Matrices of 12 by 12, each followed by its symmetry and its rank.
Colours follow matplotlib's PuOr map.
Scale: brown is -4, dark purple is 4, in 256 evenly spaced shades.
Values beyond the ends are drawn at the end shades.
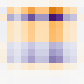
neither, rank one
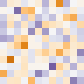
neither, full rank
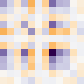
symmetric, rank two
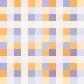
symmetric, rank one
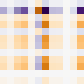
neither, rank one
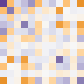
symmetric, rank two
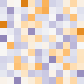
neither, full rank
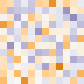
neither, full rank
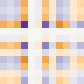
symmetric, rank one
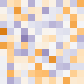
neither, full rank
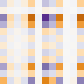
neither, rank one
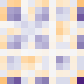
symmetric, rank two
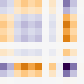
symmetric, rank one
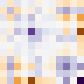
symmetric, rank two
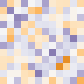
symmetric, full rank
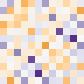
symmetric, full rank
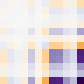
symmetric, rank one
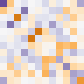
symmetric, full rank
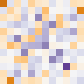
symmetric, full rank
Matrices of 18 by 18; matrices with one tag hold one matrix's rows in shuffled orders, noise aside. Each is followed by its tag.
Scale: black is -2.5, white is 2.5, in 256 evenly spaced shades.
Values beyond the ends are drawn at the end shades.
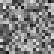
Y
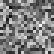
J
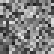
Y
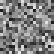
J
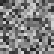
Y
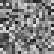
Y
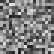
J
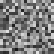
Y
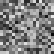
Y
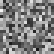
J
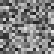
Y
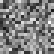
Y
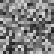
J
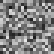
J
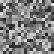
J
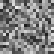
Y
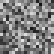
Y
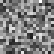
J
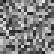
J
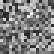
Y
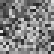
Y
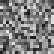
Y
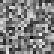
J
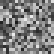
Y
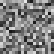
J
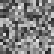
Y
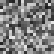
J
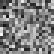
Y
